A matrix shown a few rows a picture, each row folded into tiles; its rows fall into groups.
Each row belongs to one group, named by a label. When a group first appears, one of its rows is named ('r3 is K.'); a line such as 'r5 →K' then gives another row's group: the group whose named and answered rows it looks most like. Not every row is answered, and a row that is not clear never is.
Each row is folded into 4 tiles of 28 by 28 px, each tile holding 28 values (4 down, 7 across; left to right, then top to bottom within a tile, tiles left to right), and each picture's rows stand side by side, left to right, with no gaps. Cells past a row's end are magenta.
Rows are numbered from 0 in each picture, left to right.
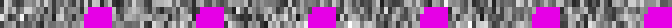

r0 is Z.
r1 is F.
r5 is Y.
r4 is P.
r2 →Z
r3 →P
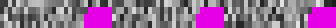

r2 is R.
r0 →Z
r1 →F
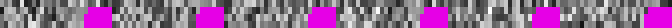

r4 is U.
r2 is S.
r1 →F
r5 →R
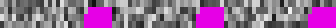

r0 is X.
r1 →S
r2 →S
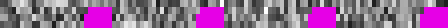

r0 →F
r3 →R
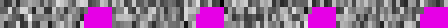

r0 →F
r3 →S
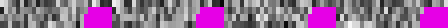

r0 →R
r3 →P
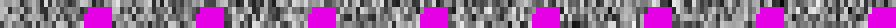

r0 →X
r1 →X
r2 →Y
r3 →Z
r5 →R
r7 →Z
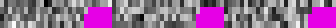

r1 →S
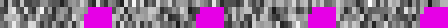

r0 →P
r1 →F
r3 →X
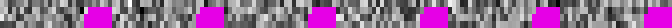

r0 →X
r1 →X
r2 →S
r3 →Z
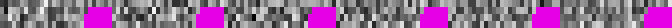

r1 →Z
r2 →F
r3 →X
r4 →X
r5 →U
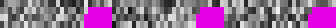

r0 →Z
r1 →Z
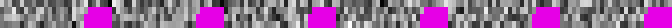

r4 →X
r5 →S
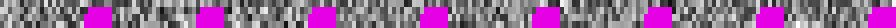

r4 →R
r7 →P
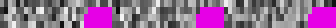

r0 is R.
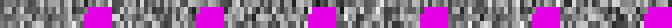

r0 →U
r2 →S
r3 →Y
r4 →U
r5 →F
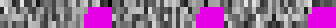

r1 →F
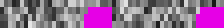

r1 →S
